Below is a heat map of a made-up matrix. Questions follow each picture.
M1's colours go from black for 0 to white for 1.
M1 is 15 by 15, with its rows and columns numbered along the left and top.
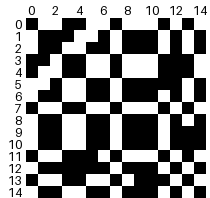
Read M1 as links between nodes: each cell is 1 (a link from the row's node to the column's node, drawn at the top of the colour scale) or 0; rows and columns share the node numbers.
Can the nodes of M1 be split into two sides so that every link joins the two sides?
no
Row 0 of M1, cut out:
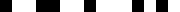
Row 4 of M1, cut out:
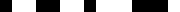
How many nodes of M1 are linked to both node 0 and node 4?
8
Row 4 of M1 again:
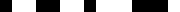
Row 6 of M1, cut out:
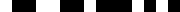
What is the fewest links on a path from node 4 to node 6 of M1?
1
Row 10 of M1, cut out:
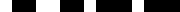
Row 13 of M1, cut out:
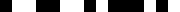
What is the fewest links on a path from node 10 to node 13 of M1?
3
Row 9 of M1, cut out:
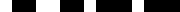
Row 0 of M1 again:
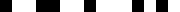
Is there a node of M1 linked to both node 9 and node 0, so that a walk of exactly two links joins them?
no
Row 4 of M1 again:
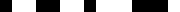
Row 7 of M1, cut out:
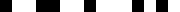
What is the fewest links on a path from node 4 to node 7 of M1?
2
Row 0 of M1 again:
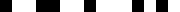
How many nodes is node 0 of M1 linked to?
9
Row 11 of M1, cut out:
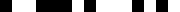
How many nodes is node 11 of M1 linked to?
8
